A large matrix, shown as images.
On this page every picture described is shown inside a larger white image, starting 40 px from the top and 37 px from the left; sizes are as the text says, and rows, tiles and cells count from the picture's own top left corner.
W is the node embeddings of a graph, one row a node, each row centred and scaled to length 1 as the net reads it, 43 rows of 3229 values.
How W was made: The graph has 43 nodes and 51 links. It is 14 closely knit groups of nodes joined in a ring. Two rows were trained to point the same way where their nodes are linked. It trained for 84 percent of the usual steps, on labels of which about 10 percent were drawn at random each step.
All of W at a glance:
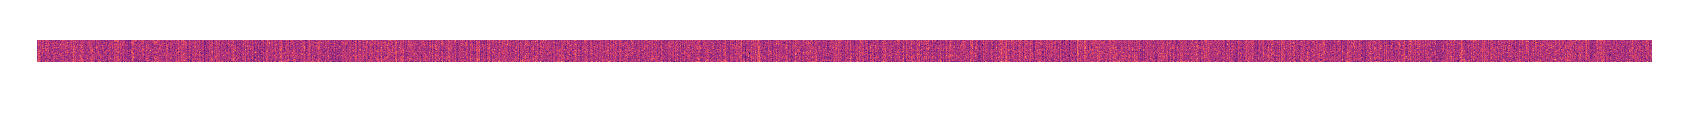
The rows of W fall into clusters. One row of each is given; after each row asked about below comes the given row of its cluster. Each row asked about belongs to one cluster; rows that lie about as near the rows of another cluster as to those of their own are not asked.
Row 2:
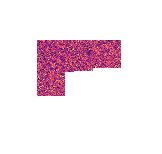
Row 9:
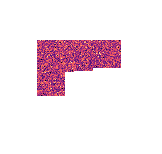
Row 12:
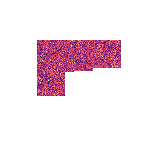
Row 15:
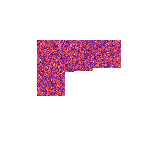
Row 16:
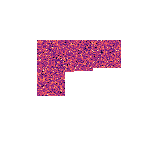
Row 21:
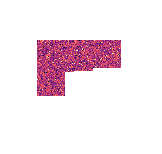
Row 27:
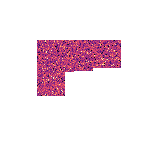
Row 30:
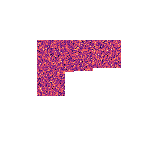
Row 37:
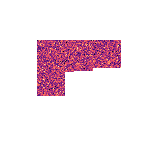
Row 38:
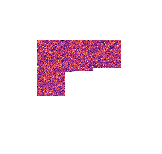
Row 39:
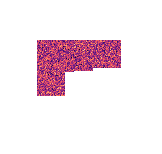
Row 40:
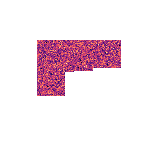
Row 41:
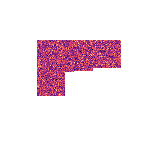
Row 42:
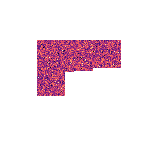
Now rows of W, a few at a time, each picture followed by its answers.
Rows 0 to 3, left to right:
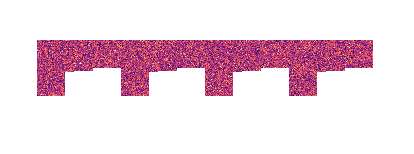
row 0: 16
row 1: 9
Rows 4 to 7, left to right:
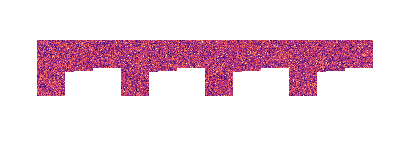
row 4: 39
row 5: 12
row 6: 21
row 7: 27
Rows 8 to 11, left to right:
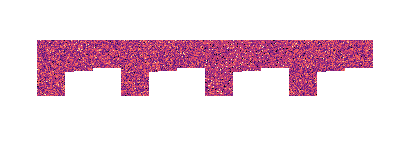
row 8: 2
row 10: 40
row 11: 15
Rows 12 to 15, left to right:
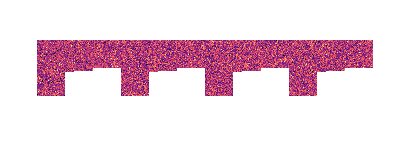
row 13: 16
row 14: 37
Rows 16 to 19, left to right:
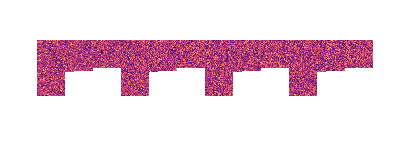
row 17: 15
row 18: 42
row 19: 30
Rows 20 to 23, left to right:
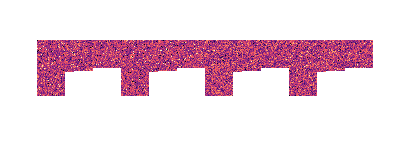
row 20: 30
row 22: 38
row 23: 38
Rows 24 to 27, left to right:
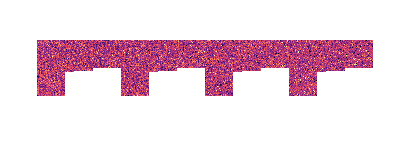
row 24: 39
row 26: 40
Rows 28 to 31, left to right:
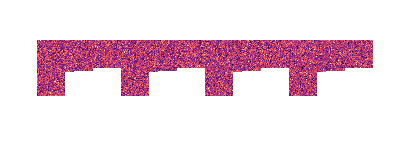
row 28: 16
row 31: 41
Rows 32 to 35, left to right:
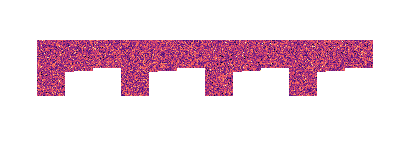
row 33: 37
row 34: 42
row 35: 9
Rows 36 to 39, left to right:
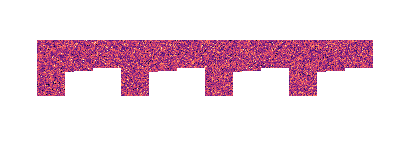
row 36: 2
